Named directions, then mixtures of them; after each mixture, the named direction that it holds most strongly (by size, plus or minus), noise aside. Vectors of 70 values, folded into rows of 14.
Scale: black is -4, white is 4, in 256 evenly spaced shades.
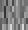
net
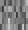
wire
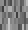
wire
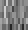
net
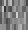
wire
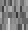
wire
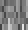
wire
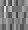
net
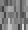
wire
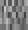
net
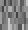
wire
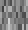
wire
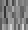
net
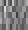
net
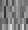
net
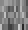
wire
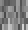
wire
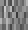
net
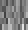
net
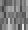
wire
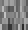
wire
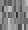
wire
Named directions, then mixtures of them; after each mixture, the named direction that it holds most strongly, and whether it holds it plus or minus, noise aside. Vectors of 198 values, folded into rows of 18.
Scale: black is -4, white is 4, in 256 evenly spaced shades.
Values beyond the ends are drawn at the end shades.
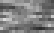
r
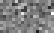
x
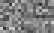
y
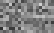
y, minus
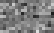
x, minus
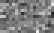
x, minus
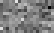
x, plus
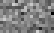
x, minus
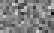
x, minus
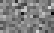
x, minus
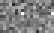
x, plus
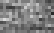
r, plus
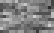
r, plus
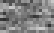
r, minus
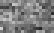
r, plus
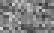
y, plus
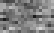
r, minus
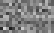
y, minus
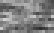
r, plus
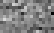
x, minus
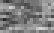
r, minus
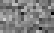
x, minus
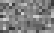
y, minus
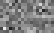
y, minus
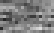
r, minus
